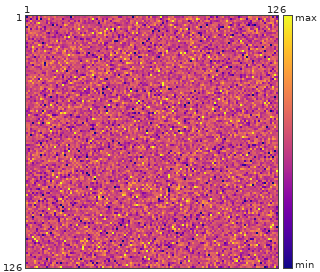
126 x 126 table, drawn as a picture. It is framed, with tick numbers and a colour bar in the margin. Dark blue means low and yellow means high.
The halves do not mirror each other. No row or column stands out. The distribution is heavy-tailed on both sides. Overall the values sit about 50% of the way up the scale. The grain is fine, like static.
